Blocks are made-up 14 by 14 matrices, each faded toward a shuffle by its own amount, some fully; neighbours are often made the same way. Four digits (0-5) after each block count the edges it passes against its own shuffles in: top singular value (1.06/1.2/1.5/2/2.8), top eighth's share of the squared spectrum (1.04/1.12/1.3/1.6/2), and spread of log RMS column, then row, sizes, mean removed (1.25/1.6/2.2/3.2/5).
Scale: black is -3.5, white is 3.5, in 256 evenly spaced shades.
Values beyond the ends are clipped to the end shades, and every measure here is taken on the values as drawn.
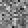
2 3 0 0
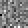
1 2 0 0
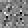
1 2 1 0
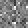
2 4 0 0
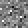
0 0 0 0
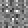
3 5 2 1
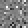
1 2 0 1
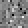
0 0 0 0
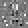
2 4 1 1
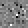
0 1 0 0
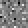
0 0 0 0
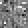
1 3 0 1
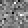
0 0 0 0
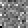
0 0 0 0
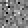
0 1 0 0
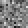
0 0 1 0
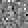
0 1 0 0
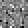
1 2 1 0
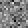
1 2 1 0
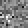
1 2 0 0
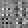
3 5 2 2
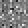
2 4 1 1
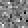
1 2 0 0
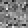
2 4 1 0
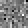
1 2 0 0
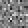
2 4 0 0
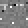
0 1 0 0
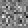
3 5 2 2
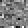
2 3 0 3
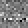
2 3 0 2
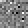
1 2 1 0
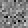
2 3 0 1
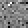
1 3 0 0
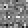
1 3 0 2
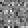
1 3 0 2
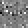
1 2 0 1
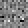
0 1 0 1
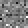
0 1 0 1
